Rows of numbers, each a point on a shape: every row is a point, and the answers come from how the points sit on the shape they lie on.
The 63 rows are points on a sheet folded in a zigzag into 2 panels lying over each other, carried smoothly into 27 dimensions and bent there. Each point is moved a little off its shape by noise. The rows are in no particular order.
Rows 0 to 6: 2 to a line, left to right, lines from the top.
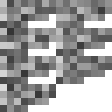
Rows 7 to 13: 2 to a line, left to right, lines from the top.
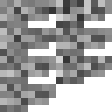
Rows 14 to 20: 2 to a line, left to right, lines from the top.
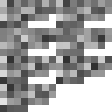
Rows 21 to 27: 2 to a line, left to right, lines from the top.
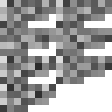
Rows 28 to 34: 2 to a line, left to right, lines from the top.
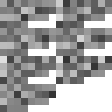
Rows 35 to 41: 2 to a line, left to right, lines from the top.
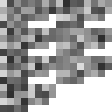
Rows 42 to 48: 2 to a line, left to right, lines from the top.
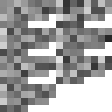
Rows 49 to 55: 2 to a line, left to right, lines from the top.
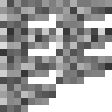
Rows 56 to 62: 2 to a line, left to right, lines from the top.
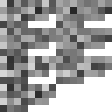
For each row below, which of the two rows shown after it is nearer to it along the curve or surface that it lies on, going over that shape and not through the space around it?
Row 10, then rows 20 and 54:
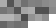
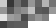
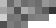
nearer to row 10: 20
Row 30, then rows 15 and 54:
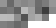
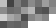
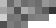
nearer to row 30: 15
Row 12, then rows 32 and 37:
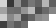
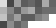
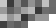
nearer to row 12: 32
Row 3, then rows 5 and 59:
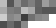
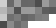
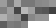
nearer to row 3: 59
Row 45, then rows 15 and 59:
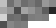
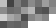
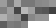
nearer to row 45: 59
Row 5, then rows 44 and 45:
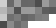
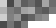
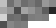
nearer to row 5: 44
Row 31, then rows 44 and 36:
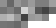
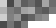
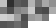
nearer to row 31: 36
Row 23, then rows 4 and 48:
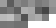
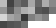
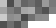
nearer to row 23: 48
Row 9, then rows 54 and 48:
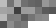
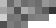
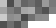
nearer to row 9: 48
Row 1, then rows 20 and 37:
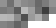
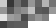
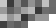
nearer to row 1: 20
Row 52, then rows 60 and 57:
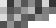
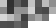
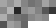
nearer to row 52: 60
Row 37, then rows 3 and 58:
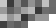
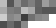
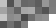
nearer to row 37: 3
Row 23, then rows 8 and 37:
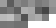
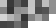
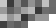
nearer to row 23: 8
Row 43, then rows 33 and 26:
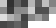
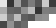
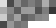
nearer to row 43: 33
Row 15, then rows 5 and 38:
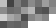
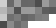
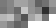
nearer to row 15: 5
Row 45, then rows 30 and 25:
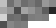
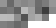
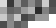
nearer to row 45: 25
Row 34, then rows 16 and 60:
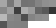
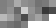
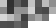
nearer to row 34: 16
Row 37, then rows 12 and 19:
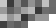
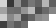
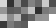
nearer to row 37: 19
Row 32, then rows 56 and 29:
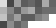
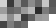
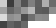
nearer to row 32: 29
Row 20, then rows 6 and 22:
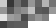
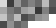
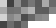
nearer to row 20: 22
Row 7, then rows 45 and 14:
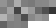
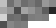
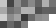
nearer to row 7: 45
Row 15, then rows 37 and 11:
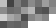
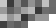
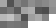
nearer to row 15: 11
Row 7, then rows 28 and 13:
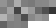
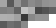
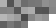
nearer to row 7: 28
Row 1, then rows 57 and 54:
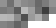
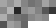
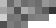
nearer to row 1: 57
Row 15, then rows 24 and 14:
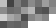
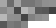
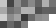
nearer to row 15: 14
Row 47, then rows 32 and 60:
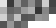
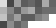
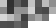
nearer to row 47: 32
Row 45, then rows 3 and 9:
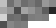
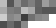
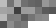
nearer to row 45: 3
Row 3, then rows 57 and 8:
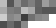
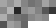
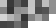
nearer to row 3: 8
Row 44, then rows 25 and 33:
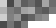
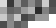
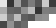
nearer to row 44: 33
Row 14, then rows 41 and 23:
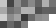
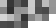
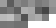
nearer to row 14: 41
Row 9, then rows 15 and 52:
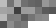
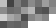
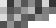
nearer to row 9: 15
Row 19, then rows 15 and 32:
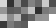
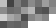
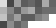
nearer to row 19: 32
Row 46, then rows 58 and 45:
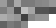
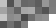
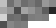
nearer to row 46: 45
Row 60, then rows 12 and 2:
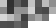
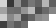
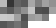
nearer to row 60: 2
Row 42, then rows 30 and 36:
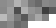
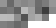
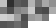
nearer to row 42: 30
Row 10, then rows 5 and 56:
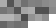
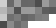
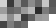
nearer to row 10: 5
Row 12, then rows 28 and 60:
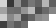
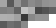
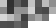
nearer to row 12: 60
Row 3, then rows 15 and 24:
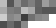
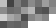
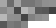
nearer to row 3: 24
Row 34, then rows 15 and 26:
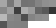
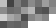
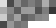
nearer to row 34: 26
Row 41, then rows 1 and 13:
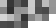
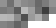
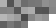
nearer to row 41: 13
